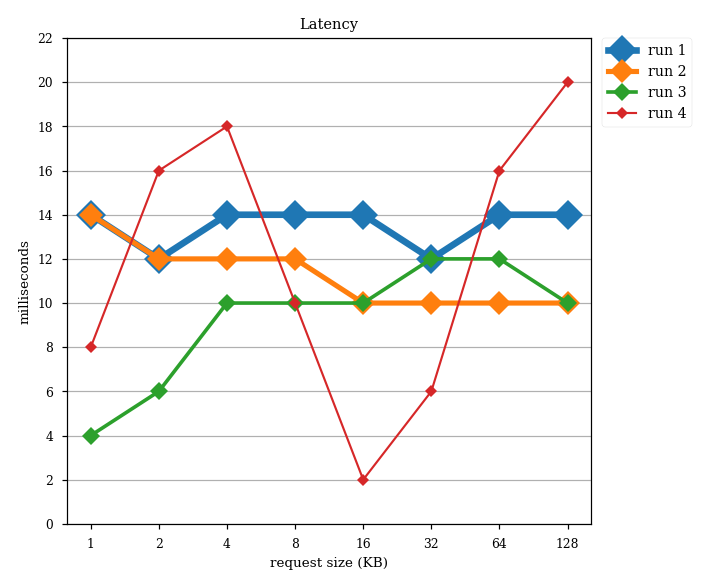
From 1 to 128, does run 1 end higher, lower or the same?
the same
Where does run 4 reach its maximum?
128
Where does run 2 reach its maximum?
1
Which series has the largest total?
run 1
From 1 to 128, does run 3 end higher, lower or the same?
higher
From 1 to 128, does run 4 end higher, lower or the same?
higher
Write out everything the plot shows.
Title: Latency
x-axis: request size (KB), ticks 1 2 4 8 16 32 64 128
y-axis: milliseconds, ticks 0 2 4 6 8 10 12 14 16 18 20 22
Legend: run 1, run 2, run 3, run 4
Values:
run 1: 14 12 14 14 14 12 14 14
run 2: 14 12 12 12 10 10 10 10
run 3: 4 6 10 10 10 12 12 10
run 4: 8 16 18 10 2 6 16 20
